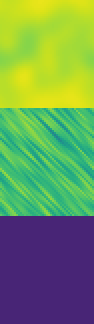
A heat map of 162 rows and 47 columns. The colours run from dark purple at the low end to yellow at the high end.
It is made of 3 by 1 panels. Panel 1,1: very high, smooth, faint in contrast. Panel 2,1: high, slanting down to the right. Panel 3,1: very low, flat.
